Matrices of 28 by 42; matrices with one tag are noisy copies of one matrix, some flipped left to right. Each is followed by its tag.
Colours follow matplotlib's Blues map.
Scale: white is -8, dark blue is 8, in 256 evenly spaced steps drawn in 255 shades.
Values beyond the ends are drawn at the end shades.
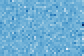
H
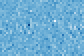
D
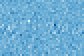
D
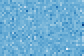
H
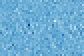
D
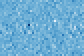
D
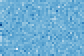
H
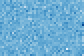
H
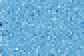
H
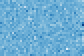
H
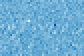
D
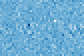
D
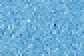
D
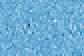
D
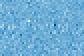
D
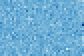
H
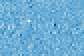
D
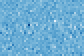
D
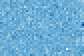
H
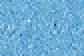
D
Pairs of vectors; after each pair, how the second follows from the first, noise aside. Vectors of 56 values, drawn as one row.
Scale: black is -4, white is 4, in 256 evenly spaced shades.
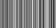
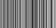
sign-scrambled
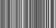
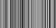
negated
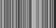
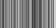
negated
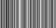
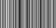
negated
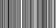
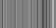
partly zeroed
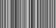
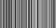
sign-scrambled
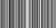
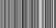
wrapped around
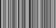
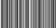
negated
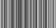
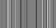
partly zeroed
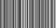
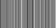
partly zeroed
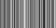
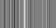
partly zeroed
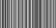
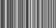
sign-scrambled
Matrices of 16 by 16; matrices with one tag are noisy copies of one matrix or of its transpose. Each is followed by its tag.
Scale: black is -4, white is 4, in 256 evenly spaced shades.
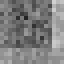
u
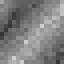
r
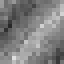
r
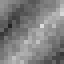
r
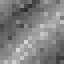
r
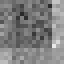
u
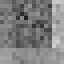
u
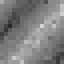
r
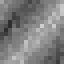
r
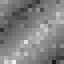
r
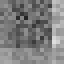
u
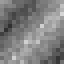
r
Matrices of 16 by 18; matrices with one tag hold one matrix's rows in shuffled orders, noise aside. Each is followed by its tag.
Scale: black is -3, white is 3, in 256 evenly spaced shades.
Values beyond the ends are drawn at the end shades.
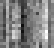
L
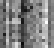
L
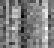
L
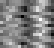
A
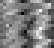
A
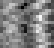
A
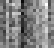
L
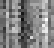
L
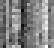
L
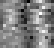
A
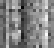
L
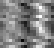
A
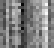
L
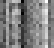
L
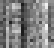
L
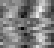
A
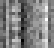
L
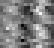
A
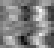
A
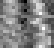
A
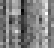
L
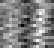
A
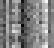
L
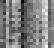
L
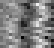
A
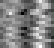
A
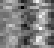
A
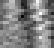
A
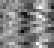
A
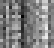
L
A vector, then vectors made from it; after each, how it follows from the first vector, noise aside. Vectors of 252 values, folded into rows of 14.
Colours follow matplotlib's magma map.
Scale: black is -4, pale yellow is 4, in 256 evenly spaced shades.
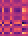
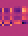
partly zeroed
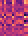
wrapped around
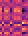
negated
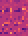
partly zeroed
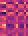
reversed
